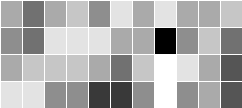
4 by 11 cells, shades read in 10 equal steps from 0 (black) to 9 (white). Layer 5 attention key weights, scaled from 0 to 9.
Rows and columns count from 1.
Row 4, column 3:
5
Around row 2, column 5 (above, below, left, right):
5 6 8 6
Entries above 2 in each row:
11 10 11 9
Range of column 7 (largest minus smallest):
2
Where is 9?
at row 3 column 8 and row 4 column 8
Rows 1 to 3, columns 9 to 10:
6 6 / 5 7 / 8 6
